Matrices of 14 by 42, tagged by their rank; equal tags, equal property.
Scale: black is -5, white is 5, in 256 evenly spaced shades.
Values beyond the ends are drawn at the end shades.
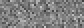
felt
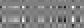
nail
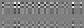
nail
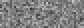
felt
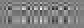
nail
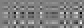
nail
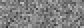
felt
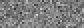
felt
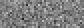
felt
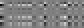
nail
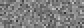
felt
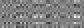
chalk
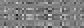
chalk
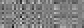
chalk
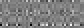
chalk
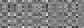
chalk
